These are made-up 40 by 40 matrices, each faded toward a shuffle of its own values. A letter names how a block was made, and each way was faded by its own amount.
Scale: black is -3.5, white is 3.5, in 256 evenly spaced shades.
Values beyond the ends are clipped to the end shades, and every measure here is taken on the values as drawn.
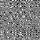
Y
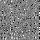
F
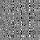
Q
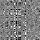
Q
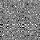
Y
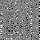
F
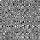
Y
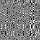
Q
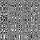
Q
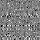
Y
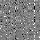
F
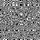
Y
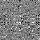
Y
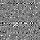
Y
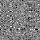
Y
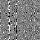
Q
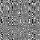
Q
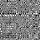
Y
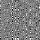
Q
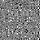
F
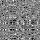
Y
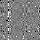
Q
